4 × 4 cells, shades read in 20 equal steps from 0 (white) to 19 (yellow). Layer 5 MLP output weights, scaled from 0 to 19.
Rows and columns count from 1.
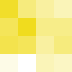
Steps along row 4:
down up down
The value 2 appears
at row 4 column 1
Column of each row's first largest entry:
1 2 1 3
